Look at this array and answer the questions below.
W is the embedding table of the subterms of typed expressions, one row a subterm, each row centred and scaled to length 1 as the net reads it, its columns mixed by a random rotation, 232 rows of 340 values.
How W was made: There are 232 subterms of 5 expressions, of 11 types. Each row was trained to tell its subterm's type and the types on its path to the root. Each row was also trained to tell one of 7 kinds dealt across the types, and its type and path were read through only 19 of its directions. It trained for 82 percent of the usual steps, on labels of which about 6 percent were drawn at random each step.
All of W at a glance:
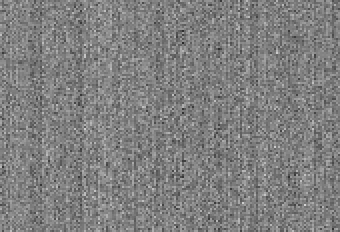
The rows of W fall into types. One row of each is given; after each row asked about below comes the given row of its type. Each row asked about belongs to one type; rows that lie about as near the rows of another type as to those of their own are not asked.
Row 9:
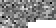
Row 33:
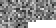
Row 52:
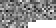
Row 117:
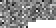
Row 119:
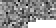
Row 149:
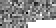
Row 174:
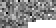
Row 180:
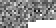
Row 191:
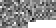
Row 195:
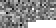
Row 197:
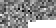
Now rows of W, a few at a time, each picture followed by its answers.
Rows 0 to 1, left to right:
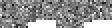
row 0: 9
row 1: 195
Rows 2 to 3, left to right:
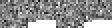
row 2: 52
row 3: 119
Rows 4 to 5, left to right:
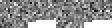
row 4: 174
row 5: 52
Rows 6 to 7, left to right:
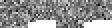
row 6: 191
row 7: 195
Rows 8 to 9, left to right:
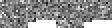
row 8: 9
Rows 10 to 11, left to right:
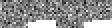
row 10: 52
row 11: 117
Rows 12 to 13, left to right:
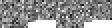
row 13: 180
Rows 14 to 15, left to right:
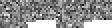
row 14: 195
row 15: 117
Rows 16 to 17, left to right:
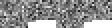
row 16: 195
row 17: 197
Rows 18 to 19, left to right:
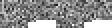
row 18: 195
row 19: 174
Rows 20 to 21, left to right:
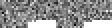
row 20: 117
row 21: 33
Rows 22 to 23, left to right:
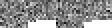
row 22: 117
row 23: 149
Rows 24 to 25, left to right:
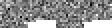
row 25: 149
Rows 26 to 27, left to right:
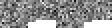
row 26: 119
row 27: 191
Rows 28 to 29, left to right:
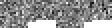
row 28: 117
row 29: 149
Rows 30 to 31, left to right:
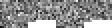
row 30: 174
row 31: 52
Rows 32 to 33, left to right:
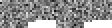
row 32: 9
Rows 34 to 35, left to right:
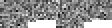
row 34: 195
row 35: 9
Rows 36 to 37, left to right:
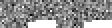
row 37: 33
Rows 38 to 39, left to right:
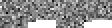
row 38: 9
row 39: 119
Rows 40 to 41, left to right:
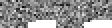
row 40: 33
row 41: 197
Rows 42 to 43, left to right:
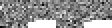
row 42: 191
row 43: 119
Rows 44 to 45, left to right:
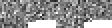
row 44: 174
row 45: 33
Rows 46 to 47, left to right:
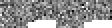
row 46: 197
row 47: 119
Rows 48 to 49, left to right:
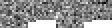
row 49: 180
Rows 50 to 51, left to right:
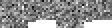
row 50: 33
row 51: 119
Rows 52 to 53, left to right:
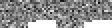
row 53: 52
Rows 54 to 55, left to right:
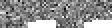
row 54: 195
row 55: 174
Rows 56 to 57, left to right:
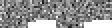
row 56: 9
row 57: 180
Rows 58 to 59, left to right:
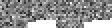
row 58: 191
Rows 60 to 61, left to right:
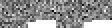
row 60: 149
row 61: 197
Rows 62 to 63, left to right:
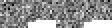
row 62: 117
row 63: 9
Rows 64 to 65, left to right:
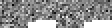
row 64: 149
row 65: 180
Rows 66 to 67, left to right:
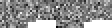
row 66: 9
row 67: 191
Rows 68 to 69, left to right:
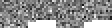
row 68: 195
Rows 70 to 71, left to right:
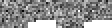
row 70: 174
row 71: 195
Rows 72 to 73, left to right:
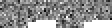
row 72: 191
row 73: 180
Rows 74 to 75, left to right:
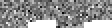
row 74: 197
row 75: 191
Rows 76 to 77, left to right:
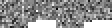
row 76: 149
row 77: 195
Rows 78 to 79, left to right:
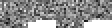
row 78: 180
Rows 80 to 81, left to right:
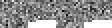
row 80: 33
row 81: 52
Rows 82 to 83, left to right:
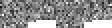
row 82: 195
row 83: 149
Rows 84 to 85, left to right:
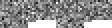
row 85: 52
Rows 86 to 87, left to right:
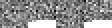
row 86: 119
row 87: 33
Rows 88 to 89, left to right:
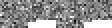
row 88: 9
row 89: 9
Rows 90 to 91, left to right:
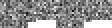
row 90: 33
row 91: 191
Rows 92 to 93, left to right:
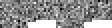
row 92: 191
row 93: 9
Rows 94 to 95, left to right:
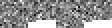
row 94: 149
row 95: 149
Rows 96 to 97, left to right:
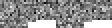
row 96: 180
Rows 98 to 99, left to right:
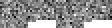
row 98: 195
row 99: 9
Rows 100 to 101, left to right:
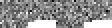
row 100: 9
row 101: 174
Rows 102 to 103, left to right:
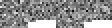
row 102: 191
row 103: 195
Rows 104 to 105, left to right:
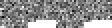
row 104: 33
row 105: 191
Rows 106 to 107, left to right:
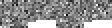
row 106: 149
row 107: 149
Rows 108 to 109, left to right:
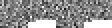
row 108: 119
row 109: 180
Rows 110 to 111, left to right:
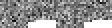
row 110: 119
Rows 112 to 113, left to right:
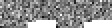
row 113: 191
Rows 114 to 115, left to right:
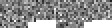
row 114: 117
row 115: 191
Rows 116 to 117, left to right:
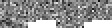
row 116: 180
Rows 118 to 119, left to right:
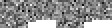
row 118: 197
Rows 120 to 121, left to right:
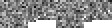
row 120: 195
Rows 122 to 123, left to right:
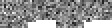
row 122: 195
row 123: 149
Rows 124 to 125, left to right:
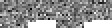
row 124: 195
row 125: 180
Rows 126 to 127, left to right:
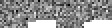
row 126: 52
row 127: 197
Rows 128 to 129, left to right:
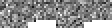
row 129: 195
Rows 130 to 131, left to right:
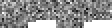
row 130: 174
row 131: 33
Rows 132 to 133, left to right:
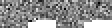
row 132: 197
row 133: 180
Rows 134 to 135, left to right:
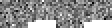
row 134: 191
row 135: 149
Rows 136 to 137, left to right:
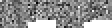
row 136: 149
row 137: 197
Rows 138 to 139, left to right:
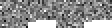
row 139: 119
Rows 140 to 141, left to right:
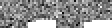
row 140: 191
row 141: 9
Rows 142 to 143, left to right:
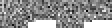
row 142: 119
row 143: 195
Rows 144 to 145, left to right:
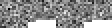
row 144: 174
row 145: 149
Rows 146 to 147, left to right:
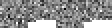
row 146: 33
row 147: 149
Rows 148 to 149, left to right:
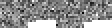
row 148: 197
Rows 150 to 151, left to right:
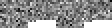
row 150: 117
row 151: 180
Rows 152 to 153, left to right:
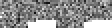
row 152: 180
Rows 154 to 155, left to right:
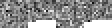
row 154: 52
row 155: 197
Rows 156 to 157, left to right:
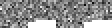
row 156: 52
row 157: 149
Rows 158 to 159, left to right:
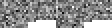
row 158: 180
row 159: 9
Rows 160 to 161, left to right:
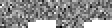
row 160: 174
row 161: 9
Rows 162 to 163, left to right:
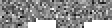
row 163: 180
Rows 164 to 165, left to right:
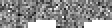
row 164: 117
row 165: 180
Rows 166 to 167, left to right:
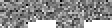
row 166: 119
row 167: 195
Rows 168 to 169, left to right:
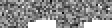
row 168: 197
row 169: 9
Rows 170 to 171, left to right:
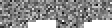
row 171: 191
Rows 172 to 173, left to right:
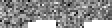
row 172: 33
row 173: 117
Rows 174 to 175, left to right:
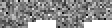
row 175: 195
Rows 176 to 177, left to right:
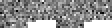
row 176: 191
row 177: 174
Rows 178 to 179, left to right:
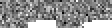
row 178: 9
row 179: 52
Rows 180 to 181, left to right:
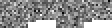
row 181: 9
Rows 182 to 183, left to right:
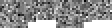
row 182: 117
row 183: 33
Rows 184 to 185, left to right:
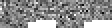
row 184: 180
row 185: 180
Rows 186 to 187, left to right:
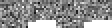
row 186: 180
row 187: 33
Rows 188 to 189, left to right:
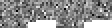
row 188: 191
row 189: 180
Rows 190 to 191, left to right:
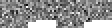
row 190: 119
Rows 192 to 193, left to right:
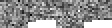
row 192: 119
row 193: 195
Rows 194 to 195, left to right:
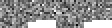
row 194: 33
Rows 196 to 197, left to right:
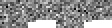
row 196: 191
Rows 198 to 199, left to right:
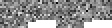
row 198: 174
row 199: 9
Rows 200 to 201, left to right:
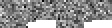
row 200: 9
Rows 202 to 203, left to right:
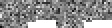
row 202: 180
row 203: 149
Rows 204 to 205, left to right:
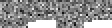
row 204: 52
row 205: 52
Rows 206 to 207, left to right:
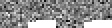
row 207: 119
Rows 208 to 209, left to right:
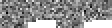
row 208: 9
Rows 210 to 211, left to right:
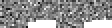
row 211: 119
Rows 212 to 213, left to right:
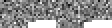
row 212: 52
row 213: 33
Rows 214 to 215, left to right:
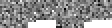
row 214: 195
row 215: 174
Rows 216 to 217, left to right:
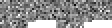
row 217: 52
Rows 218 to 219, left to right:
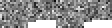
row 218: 9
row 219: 9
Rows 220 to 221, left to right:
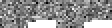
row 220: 149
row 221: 119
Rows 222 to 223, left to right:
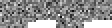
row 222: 197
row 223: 180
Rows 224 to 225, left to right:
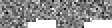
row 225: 149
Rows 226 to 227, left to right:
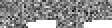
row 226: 195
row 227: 191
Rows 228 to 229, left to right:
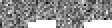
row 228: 149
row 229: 52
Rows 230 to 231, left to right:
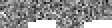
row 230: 195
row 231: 197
